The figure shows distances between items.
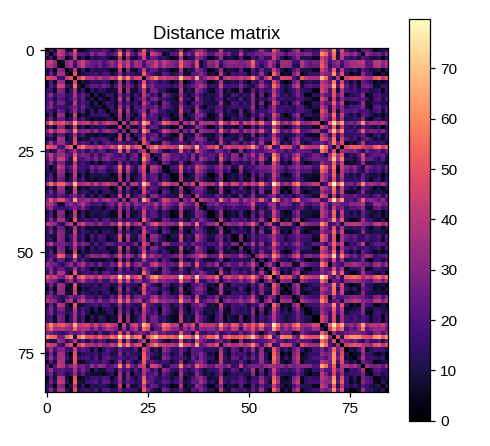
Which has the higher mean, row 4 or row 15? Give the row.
4
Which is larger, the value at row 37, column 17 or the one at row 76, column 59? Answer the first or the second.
the first
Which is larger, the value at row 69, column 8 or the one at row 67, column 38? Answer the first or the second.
the first
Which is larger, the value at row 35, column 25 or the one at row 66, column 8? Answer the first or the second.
the first
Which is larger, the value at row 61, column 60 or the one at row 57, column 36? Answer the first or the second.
the first
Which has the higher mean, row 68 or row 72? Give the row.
68
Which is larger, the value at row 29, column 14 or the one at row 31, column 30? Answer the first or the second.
the first
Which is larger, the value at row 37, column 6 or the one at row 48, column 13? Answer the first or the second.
the first
